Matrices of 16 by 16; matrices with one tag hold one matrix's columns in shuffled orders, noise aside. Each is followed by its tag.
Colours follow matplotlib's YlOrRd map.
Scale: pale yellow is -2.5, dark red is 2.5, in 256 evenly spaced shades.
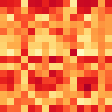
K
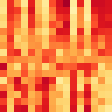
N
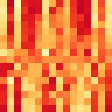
N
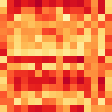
K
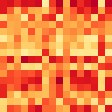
K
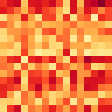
K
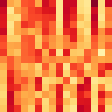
N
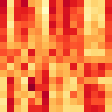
N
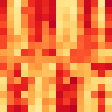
N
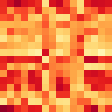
K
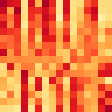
N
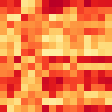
K
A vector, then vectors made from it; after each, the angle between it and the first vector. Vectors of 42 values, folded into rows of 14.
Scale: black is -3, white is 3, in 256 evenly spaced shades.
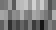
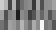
partly opposed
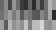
nearly opposite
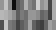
partly aligned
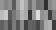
partly aligned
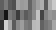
orthogonal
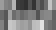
nearly opposite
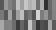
partly aligned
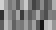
orthogonal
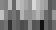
nearly parallel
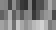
nearly opposite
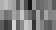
orthogonal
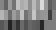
nearly parallel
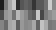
partly opposed
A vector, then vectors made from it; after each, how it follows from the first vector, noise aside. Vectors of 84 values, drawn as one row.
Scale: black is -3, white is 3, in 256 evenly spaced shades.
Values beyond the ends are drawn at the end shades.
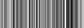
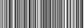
sign-scrambled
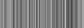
shrunk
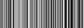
sign-scrambled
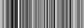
reversed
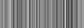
shrunk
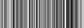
copied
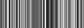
wrapped around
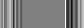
partly zeroed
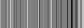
partly zeroed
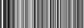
wrapped around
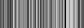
negated
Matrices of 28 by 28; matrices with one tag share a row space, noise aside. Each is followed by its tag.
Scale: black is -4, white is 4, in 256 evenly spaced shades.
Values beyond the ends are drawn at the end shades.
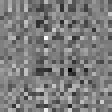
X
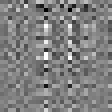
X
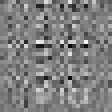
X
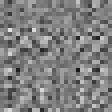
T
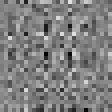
X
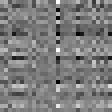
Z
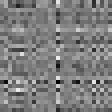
Z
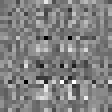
X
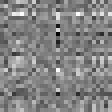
Z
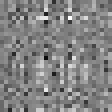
X
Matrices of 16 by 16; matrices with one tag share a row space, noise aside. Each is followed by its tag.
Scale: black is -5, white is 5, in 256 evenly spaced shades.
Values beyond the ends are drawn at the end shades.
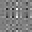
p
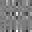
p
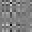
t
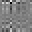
t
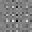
p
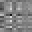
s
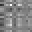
s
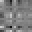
s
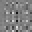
p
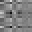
s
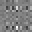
p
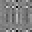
p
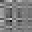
s
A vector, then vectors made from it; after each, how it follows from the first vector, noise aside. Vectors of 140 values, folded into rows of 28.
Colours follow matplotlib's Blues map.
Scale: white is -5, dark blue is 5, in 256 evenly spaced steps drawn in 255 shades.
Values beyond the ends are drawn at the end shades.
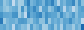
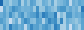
reversed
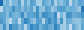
reversed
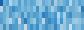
reversed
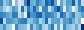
scaled up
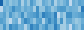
reversed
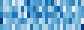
scaled up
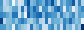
scaled up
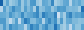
reversed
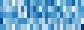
scaled up
